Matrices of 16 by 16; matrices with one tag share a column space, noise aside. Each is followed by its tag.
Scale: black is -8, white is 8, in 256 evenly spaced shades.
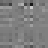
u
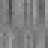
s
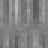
s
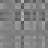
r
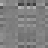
u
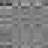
u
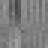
s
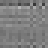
u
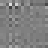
u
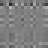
u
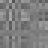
r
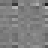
u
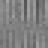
s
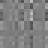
r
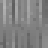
s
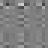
u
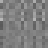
r
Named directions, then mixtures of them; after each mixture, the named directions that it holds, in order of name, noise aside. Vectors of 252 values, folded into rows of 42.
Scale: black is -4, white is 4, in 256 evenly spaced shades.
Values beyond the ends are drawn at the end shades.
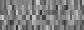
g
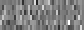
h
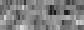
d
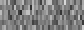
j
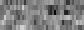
d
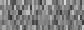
j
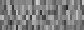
g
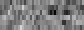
d, g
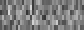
g, j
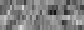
d, g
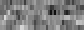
d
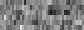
d, j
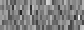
h, j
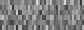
g, j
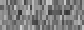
d, j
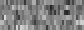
d, g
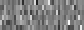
h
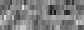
d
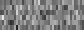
g, h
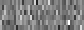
h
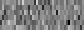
h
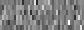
h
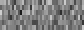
j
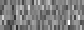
g, h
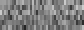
d, j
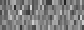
j
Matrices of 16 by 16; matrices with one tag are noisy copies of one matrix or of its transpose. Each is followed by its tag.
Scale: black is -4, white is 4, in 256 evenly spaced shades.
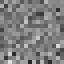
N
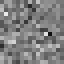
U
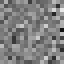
N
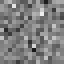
U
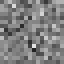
U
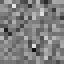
U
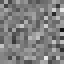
N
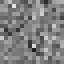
U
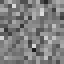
U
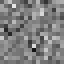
U
